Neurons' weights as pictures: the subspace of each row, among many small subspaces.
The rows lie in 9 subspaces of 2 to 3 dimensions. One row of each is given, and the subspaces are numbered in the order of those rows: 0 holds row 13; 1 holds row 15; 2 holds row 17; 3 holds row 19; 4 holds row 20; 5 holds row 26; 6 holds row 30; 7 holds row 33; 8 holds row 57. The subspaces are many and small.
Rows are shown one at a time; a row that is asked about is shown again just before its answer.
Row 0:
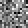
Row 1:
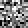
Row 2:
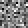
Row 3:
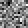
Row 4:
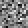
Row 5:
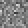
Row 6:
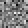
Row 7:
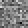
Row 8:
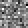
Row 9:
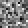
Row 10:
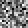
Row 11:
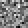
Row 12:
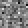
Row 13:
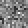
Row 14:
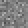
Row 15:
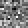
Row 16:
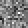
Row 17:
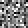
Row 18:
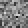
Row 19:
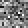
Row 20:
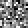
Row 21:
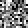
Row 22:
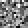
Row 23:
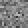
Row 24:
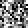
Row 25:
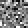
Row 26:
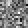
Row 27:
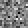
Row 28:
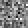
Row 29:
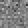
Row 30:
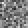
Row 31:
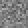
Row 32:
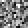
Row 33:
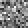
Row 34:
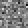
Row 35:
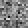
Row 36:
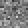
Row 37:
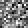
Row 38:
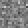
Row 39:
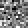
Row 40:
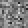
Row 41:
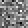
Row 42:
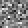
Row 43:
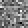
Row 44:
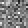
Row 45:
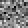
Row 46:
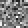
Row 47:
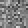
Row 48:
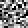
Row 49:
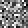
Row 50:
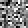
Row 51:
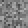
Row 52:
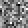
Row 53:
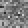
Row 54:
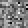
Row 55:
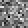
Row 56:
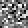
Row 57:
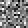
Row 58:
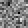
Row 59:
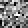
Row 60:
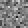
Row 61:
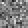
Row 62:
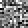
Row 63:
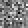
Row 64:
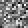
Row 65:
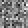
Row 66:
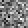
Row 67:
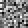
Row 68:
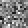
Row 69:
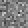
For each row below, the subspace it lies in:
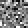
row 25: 4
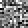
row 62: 6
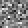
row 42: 7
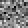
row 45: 7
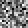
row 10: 5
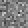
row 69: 6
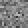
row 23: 3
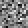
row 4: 7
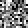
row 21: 5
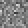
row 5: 2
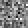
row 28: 4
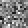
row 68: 0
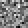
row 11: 0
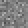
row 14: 6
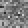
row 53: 3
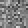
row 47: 8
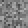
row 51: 0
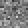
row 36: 1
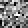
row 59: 3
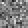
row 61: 6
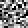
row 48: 7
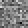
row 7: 6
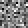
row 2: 2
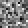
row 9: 5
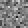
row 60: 4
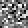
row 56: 7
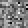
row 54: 8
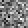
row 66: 3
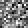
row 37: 1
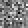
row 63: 4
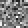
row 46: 4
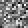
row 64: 1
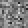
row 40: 8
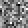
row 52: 8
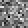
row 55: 3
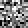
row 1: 1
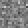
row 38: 2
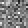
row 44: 8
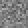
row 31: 7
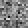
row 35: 1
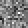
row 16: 0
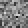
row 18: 3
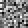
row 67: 6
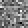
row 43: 6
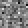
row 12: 2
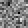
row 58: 5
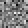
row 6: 5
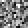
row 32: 0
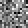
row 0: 5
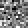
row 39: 1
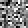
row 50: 8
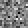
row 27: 4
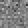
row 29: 2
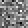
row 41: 6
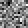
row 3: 5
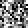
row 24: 5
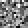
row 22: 0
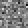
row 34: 2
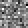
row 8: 2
